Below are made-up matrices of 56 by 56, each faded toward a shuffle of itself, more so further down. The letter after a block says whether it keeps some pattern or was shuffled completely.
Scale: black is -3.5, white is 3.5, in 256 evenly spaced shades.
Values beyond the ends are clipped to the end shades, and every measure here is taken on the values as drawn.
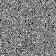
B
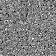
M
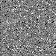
M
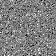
B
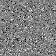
M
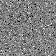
B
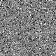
M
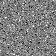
B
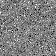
B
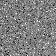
B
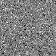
M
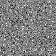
M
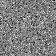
B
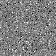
M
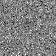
M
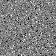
B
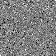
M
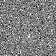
M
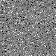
M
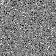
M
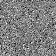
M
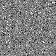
M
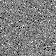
B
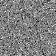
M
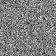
B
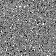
B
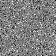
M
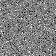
B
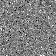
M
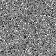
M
